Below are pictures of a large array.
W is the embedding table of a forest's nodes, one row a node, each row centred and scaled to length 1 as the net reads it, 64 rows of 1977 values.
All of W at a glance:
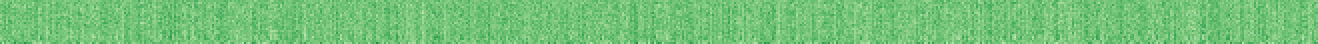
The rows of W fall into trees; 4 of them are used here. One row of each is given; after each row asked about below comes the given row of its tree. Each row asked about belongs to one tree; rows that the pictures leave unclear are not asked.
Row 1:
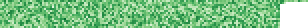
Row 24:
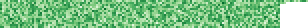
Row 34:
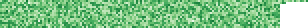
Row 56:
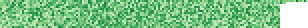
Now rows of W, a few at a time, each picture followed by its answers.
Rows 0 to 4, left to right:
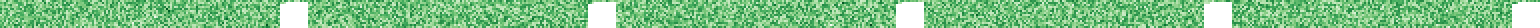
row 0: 24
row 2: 56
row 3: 24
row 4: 34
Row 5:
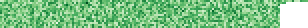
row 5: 24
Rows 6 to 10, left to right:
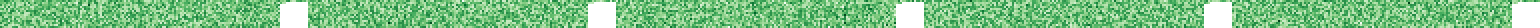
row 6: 1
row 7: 1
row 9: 1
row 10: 24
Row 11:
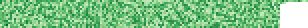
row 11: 1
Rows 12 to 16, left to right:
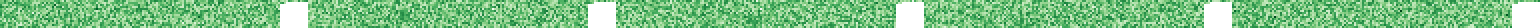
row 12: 34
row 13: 56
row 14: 1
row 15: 1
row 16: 34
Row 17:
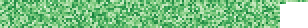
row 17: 56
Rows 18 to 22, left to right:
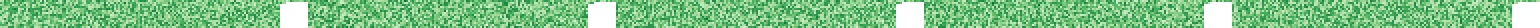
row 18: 56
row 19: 34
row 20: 34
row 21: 24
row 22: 56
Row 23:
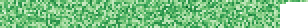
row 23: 56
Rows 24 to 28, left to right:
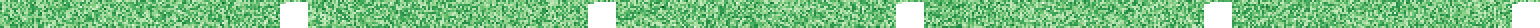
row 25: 56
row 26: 1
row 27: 34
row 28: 34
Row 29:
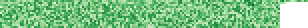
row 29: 1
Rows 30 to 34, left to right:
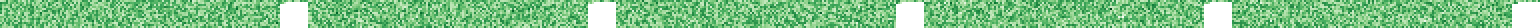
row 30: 24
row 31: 24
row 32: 1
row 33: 24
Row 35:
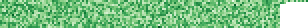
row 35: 34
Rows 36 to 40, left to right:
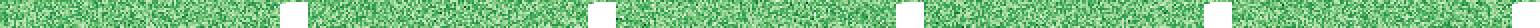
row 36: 1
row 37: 34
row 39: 34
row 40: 1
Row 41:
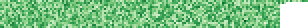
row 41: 24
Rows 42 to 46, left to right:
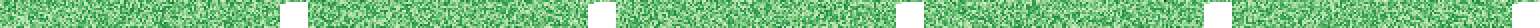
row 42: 56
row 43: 34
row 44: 24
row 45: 1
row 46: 1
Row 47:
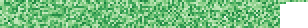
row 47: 56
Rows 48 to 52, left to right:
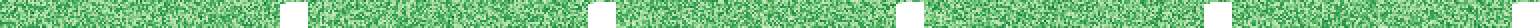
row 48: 34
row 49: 1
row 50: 1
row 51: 56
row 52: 1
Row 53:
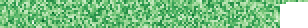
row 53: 56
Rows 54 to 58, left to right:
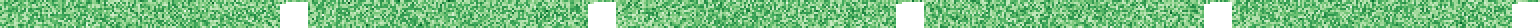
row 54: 56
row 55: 56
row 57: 56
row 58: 56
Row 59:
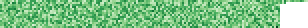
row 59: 56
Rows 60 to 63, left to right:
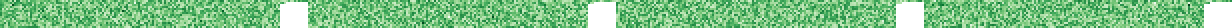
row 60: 34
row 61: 1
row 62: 24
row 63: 34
